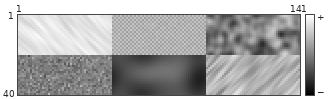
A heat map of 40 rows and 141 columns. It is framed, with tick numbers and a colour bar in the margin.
It is made of 2 by 3 panels. Panel 1,1: very high, slanting down to the right, faint in contrast. Panel 1,2: high, checkered. Panel 1,3: middling, blotchy, strong in contrast. Panel 2,1: middling, fine-grained. Panel 2,2: low, smooth. Panel 2,3: high, slanting up to the right.
